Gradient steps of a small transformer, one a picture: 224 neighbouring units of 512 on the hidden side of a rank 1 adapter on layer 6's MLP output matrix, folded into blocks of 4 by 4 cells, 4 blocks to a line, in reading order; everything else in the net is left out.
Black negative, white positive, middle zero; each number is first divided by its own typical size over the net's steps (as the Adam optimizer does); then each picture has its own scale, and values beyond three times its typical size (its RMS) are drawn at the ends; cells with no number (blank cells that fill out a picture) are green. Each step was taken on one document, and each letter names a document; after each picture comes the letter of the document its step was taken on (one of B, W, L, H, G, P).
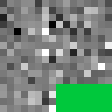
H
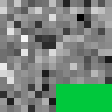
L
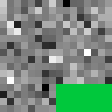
L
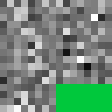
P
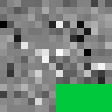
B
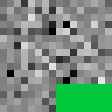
H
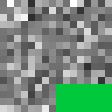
P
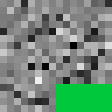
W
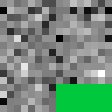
L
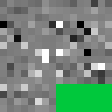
B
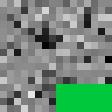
L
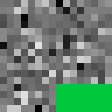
P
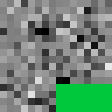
H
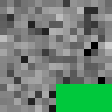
H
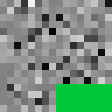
W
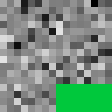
W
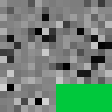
W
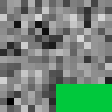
L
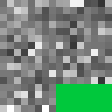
P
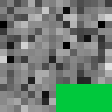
W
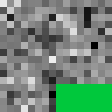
L
